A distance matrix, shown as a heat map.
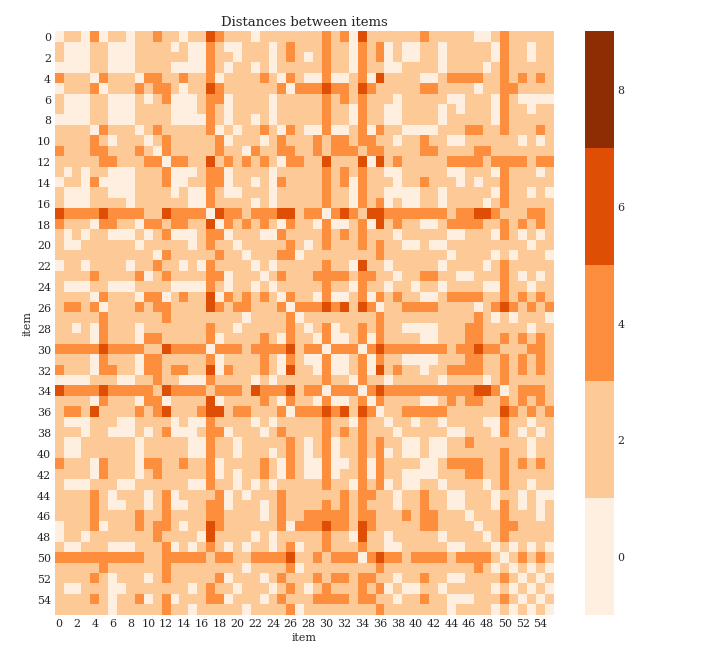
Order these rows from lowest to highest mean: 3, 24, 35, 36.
24, 3, 35, 36
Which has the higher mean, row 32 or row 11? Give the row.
11
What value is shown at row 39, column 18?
2
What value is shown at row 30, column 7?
4
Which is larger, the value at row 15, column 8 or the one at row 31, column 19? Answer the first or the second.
the second
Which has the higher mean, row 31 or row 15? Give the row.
31
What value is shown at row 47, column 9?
4
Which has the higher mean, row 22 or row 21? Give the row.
21
